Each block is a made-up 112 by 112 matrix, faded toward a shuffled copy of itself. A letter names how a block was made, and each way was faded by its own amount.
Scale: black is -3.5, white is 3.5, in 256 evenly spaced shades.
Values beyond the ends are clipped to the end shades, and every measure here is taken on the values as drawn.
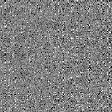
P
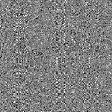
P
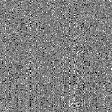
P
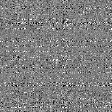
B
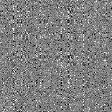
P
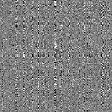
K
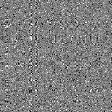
P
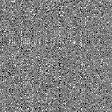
P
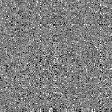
P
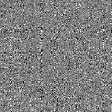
P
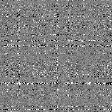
B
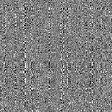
K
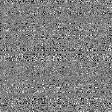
B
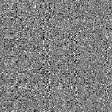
P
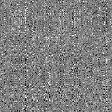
P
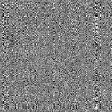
K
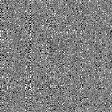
P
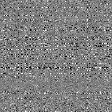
B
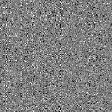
P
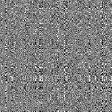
K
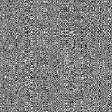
K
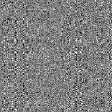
K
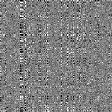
K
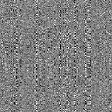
K
